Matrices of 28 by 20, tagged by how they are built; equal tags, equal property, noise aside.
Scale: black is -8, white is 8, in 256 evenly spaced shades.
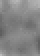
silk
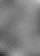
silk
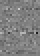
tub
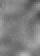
silk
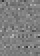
tub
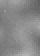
silk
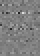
tub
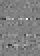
tub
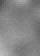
silk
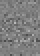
tub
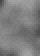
silk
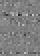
tub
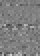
tub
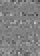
tub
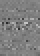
tub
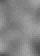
silk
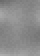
silk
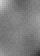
silk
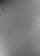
silk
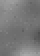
silk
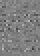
tub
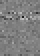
tub
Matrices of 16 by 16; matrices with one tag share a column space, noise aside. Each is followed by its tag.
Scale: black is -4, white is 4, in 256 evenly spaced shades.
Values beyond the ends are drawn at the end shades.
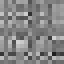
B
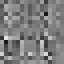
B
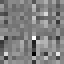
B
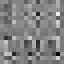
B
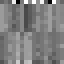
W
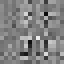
B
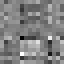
B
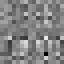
B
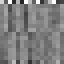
W
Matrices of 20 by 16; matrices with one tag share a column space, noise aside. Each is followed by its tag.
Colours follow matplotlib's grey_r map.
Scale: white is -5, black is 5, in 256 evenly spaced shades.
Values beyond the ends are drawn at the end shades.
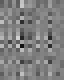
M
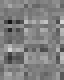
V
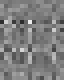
V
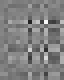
V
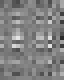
M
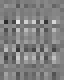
V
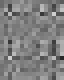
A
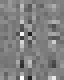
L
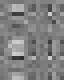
A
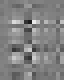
V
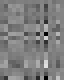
L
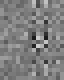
M
